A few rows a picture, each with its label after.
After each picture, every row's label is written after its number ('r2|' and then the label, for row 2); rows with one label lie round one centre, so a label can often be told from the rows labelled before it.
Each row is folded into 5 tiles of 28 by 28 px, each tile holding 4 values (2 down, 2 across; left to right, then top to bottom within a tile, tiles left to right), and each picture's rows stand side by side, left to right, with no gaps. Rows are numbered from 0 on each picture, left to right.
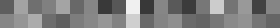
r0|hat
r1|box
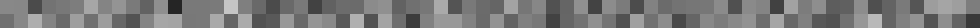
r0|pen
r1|pen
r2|pen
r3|pen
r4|pen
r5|pen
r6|pen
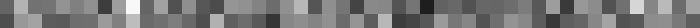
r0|hat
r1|pen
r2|pen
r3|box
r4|box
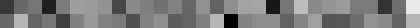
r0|box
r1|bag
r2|hat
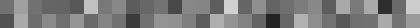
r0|pen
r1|pen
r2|hat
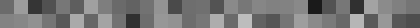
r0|pen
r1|pen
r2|pen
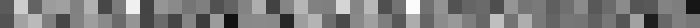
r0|hat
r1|bag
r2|hat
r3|pen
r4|bag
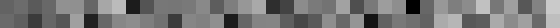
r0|bag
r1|bag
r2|bag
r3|hat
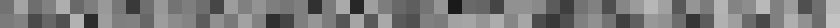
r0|bag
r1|pen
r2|pen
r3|pen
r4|box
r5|hat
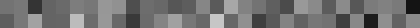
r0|pen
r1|pen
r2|bag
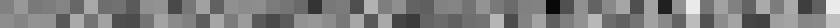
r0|pen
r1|pen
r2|pen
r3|bag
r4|hat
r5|hat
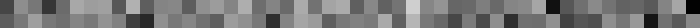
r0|box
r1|box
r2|hat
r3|bag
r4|bag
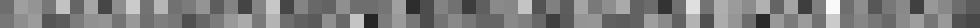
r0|hat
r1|hat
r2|bag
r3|box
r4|hat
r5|hat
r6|pen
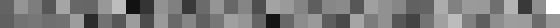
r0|bag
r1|box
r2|pen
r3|hat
